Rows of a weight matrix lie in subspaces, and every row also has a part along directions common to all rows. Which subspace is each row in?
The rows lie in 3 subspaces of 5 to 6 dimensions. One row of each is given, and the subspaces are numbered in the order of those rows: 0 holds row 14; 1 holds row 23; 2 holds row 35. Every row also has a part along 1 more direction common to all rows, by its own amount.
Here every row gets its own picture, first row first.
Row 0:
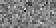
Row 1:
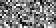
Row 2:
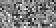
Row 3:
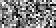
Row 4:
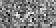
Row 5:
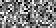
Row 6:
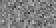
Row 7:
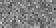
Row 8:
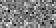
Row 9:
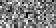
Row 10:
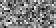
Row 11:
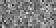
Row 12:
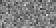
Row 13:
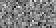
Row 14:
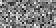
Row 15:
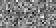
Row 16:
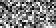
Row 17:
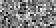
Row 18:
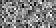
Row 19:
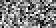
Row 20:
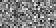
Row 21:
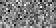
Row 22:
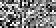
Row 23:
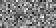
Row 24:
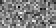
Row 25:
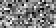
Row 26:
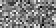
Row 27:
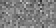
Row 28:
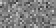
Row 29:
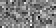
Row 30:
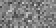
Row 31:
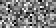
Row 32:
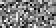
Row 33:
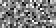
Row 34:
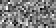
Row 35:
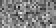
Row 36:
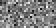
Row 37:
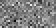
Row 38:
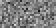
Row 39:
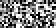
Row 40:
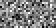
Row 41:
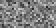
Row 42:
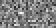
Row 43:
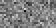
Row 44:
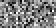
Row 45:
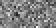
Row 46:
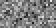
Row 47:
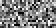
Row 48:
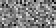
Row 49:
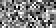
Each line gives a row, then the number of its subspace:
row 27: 1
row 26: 0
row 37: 0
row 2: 2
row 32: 0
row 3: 2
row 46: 1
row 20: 1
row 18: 0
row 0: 1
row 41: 0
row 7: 0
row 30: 1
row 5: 2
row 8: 0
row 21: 1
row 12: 1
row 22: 0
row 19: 0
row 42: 2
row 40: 1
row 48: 2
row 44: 0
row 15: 1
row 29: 2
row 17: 2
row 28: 0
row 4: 2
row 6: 1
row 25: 0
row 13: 1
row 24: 2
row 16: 1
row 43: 1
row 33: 1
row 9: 1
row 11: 0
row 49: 2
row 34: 1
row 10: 0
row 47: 2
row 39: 2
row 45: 2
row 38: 0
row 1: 1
